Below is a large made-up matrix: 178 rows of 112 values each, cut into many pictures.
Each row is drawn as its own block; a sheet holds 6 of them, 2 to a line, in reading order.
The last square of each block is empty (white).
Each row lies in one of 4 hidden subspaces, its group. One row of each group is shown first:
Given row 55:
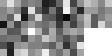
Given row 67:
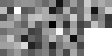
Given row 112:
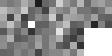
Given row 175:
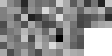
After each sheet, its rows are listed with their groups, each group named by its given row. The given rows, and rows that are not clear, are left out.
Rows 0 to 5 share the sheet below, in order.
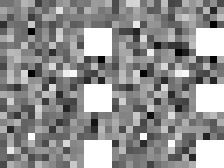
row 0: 112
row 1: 175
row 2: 175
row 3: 175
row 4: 67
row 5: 112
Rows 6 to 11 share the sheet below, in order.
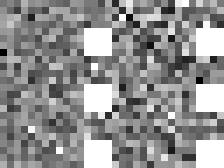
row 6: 175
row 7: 67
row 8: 67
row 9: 112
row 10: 175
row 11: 175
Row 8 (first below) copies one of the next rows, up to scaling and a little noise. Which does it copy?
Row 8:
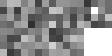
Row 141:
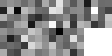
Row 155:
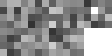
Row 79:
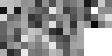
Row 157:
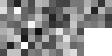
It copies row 155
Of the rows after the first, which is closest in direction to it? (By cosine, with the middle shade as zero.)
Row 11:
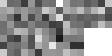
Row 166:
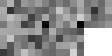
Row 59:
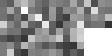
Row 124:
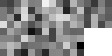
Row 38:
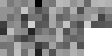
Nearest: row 38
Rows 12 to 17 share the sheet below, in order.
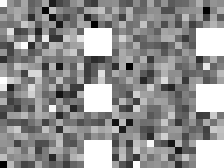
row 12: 67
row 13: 67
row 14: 112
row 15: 67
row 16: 175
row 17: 67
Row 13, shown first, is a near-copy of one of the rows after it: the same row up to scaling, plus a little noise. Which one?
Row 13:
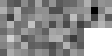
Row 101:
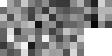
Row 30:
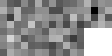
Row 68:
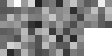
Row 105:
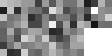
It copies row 30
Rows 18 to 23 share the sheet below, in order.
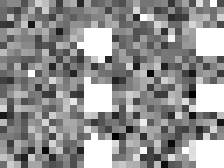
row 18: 112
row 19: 175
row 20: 175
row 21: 175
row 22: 67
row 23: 112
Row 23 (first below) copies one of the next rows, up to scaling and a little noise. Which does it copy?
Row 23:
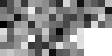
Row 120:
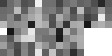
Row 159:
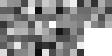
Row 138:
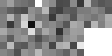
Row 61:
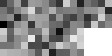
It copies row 61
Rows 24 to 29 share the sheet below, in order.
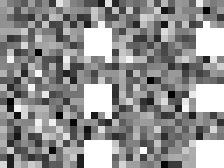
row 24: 175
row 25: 67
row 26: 55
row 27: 67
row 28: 55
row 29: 112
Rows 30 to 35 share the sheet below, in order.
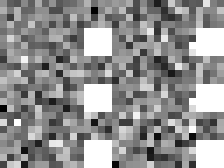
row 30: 67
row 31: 55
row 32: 175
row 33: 55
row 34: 67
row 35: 175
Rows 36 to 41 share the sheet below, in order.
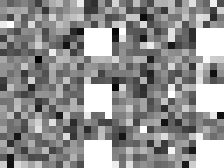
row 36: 112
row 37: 112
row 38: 112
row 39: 112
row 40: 55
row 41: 175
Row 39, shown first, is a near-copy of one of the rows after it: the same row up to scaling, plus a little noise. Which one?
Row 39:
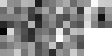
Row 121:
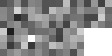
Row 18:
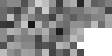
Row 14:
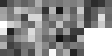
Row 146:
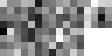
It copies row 146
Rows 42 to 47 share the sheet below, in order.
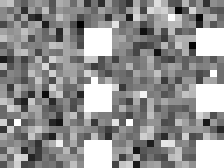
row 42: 175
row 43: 55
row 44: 67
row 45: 112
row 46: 67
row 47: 67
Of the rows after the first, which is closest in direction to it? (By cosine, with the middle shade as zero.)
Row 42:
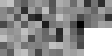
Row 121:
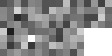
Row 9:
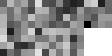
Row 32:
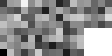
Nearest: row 121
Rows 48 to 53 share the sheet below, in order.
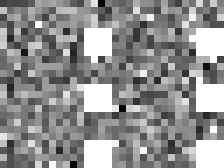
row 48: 67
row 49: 175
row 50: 112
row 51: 175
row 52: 112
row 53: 112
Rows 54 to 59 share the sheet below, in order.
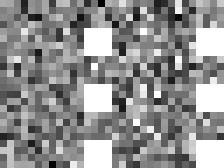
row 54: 175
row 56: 67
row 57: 55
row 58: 112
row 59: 175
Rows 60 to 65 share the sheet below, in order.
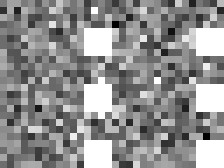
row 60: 67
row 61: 112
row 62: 175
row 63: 175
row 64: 175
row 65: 67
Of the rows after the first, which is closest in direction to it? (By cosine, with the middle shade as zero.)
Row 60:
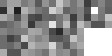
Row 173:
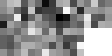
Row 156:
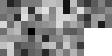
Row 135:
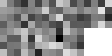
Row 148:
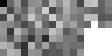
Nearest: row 135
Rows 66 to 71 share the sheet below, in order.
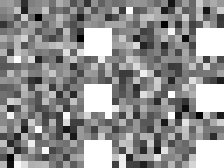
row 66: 175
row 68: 67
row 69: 175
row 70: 55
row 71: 55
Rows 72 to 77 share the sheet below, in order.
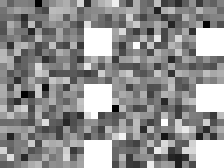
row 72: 112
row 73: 67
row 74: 55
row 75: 175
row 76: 112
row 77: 175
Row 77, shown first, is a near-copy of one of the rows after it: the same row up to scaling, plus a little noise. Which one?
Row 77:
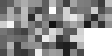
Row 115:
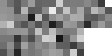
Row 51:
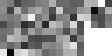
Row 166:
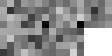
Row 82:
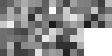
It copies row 82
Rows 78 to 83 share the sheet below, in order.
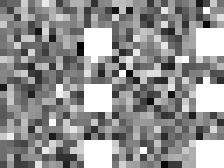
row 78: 55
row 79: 67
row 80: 112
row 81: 67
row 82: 175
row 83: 112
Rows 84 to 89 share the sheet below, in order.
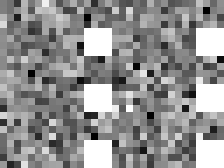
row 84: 55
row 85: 67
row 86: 175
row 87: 175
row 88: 67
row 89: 112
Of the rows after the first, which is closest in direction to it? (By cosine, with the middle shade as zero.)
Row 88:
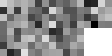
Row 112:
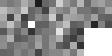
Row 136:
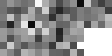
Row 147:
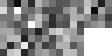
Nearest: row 112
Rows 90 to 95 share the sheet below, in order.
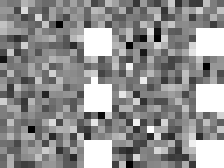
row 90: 175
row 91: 55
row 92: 67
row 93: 67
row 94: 175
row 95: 175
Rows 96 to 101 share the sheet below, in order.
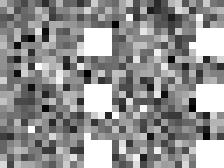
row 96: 55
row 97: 55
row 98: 55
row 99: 55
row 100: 175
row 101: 67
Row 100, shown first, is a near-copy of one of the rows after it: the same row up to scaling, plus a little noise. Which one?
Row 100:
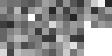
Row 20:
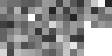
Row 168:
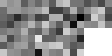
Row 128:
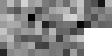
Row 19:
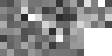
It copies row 20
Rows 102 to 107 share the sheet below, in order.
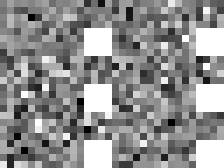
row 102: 175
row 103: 67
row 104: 55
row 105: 67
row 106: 55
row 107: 112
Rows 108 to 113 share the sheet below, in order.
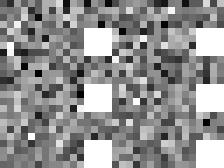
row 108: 55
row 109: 112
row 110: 175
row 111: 67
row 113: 67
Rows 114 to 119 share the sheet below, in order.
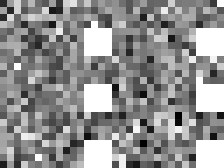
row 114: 67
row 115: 175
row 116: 67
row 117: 112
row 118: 112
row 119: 55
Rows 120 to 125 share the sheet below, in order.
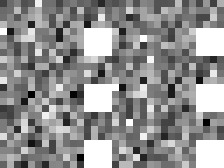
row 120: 112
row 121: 112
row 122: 112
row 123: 112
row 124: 55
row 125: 67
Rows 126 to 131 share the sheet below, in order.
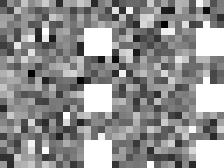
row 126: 55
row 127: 67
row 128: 175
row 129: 67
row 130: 55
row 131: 175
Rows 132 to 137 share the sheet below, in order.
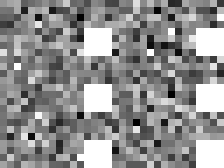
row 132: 175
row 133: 175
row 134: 67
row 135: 175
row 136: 112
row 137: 112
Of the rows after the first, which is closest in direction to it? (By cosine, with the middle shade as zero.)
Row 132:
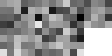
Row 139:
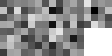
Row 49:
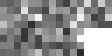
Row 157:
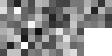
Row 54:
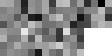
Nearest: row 54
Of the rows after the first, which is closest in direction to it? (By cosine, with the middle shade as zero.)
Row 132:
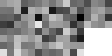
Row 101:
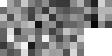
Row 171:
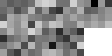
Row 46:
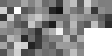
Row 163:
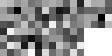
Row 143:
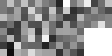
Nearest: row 163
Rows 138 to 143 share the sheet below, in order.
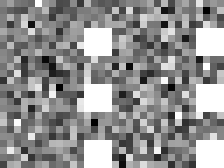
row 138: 112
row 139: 67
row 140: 55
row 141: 67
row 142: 67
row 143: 55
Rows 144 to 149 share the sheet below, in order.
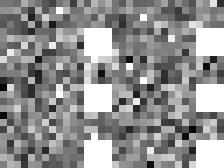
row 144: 112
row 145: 175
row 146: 112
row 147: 67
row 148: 67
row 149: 175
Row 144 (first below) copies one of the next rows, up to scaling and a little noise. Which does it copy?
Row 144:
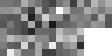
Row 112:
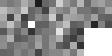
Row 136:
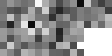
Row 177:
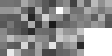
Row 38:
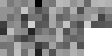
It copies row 177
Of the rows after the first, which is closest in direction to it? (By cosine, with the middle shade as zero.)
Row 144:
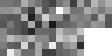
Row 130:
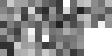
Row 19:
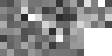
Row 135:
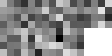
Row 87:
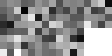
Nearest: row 135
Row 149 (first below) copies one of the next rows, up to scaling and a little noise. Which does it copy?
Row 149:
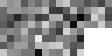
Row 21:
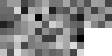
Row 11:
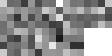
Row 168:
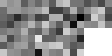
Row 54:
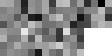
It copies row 168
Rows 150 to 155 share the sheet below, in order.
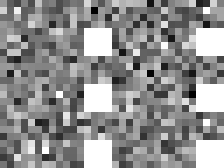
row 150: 67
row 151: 67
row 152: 67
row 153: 175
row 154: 55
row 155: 67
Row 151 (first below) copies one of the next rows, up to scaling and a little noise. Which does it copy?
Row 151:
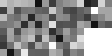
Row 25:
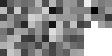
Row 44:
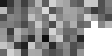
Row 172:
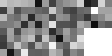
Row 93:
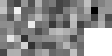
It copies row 172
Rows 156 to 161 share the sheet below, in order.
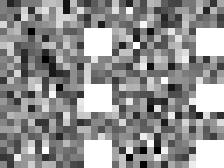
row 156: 55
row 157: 67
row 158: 55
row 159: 112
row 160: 55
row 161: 55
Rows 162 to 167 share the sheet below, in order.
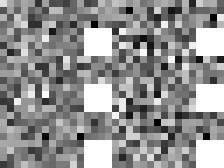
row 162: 67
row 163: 112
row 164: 55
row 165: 55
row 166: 175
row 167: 67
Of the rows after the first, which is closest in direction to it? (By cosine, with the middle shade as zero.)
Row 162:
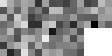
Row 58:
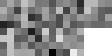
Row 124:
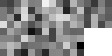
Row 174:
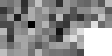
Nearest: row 58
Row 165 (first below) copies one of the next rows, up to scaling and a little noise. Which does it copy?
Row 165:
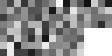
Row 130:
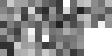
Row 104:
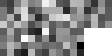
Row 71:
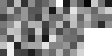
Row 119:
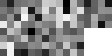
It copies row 71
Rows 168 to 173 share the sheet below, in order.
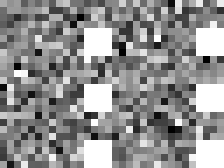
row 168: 175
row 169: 55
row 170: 112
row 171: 112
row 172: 67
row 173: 55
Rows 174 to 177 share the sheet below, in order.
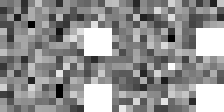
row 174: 112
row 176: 112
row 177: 112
